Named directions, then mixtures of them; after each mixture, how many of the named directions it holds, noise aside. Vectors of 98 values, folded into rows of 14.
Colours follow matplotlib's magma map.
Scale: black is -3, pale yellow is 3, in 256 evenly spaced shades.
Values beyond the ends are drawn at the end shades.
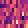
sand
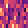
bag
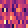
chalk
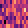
three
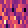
two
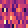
one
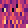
two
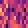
two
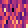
three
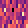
three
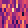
three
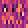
two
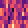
two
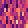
three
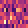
one
